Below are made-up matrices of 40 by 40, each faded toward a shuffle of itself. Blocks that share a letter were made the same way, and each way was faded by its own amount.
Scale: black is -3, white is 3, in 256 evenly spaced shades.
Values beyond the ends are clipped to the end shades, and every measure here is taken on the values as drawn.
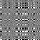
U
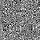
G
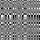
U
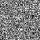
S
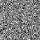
G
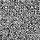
S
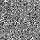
G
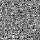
G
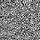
G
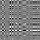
U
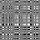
U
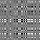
U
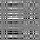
U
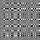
U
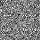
S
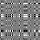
U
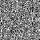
S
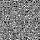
G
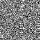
S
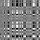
U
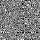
G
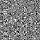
G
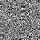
G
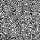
G
